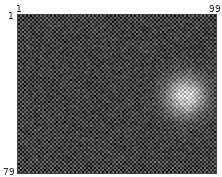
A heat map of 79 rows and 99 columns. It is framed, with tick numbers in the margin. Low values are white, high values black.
Grain: checkered. Odd rows or columns: none. Ninth with the lowest average: middle right. Dips: one, in the middle right.
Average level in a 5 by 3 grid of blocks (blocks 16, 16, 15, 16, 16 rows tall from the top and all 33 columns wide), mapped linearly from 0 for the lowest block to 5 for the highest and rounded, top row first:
5 5 5
5 5 4
5 5 0
5 5 4
5 5 5
